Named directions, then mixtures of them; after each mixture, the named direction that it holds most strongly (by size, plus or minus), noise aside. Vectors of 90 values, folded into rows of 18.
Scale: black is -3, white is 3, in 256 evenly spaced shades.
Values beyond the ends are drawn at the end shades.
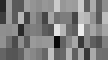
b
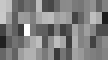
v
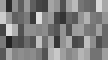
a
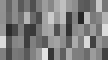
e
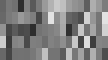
e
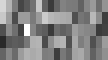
v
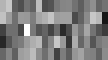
v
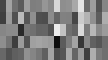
b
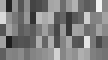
a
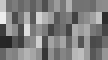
v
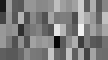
b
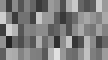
a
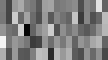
v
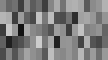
a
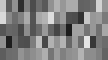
e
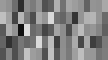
v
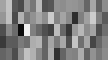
v
